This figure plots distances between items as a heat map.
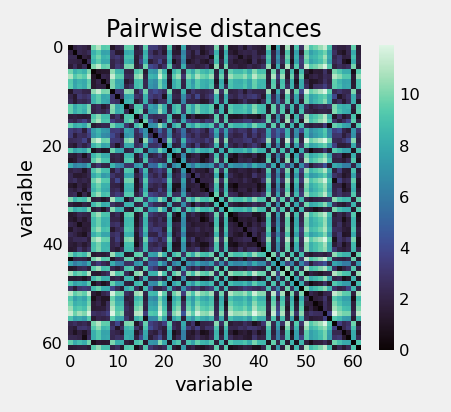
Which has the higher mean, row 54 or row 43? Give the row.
54
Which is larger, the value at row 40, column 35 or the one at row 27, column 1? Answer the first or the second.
the second
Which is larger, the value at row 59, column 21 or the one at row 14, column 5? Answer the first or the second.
the second
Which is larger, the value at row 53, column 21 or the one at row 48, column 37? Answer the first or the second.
the second
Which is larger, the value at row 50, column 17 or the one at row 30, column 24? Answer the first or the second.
the first
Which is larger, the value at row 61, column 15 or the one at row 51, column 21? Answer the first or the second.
the first
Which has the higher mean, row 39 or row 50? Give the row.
50
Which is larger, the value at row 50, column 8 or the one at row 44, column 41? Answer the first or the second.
the second
